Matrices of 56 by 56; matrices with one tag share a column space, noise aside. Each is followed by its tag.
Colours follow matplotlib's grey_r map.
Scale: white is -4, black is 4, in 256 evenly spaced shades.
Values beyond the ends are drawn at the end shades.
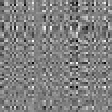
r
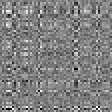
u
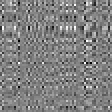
r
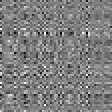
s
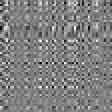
r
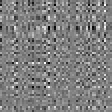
r
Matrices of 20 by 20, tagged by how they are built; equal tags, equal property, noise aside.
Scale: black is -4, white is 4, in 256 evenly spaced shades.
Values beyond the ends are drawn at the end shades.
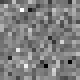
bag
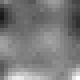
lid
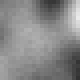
lid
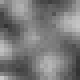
lid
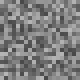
bag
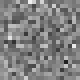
bag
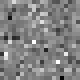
bag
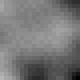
lid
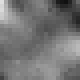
lid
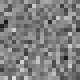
bag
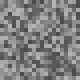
bag
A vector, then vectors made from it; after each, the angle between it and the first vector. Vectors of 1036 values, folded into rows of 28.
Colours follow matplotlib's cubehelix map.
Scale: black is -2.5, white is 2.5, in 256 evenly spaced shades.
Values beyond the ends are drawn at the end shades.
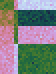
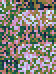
partly opposed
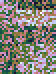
partly opposed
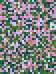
orthogonal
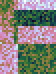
nearly parallel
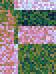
nearly parallel
